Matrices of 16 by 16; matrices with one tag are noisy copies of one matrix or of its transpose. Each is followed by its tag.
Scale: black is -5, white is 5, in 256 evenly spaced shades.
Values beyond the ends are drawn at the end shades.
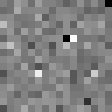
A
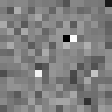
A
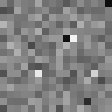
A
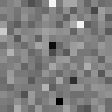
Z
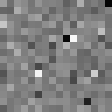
A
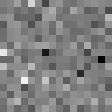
Z
